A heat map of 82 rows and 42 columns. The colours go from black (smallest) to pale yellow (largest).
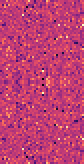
No seam splits the table. Fine speckle covers the field. The top and bottom halves mirror each other. A few values lie far out on both sides of the bulk.
